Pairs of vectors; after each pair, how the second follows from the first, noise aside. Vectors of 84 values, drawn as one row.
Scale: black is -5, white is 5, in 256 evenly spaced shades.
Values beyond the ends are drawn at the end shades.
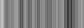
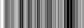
scaled up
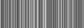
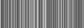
copied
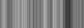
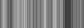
copied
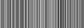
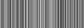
copied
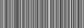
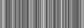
shuffled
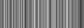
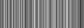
copied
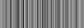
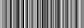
scaled up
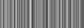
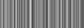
copied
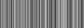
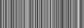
shuffled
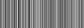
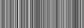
negated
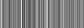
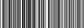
scaled up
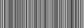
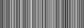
shuffled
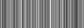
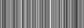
copied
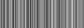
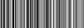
scaled up
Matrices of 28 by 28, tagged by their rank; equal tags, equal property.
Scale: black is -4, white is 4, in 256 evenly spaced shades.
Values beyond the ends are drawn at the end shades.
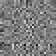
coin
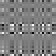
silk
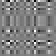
silk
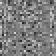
coin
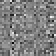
coin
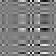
silk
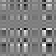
silk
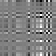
silk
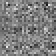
coin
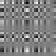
silk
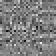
coin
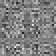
coin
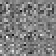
coin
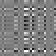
silk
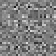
coin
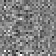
coin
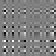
silk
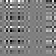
silk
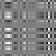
silk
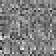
coin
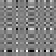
silk
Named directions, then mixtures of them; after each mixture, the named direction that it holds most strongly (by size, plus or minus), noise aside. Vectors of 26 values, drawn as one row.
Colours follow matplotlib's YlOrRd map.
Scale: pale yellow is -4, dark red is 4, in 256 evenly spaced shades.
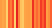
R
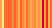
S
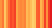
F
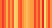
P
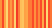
R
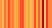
S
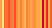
S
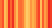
F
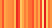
S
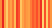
S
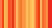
F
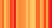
F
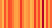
S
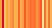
S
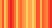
F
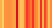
P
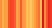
F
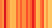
F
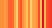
P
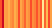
S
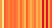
S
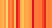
R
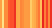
S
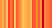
R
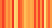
P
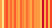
S
